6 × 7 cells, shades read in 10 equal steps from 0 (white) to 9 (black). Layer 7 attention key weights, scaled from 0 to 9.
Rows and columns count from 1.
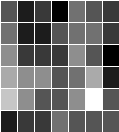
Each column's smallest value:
2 4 4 5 4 0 6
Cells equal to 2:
1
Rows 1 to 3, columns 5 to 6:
5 6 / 5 5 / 4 6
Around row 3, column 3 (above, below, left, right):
8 4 7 7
